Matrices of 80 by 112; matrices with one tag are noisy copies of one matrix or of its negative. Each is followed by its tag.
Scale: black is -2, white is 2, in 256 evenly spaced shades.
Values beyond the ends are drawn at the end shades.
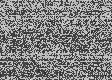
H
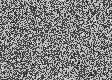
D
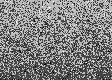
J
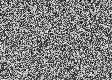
D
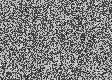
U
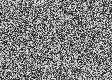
U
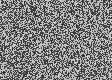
D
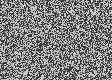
D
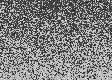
J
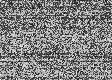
H
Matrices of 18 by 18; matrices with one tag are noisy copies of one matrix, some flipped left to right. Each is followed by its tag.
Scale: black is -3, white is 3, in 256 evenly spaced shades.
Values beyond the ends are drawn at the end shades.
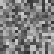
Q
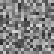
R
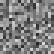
R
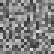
R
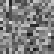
Q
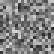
R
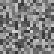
R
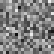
R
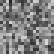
Q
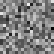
R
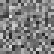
R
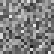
R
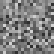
R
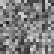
Q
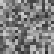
Q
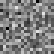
R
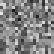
Q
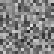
R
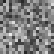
Q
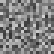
R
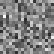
R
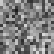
Q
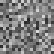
R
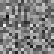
R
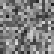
Q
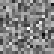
R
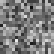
Q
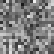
Q
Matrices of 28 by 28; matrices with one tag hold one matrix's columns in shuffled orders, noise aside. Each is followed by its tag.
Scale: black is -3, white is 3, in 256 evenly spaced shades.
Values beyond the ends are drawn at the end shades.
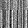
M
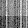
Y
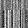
M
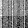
Y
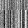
M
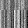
M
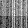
Y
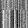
M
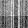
Y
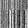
M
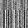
M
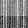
Y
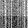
Y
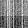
Y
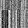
M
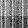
Y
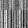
M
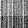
Y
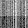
Y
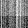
Y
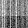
Y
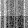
Y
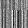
M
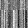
M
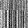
M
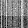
Y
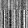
M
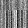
M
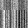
M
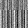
M
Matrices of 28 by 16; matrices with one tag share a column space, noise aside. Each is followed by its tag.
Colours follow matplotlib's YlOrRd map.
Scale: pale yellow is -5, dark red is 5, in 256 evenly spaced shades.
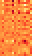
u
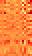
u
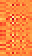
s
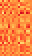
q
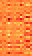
s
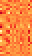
q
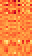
u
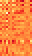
u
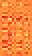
s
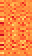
s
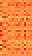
s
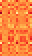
q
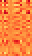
u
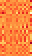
q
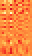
u
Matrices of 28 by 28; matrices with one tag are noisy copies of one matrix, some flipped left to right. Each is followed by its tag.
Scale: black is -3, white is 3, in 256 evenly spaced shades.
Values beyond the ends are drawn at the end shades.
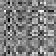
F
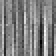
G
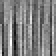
G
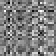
F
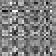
F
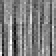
G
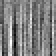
G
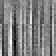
G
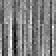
G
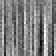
G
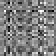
F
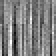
G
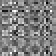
F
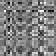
F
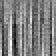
G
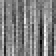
G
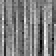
G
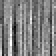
G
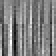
G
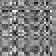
F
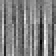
G
